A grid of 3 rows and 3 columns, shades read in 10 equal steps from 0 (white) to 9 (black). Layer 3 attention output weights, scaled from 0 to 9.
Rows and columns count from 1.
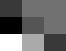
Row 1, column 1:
7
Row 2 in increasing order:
5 6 9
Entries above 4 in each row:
3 3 1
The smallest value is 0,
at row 3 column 1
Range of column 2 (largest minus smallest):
3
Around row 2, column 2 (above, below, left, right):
5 3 9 5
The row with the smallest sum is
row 3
